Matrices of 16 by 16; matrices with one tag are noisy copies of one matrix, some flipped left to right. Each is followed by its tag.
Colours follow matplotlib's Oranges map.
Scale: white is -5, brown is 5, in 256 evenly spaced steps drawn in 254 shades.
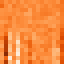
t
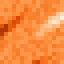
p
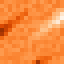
p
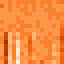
t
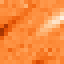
p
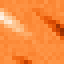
p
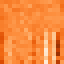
t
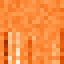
t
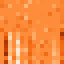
t
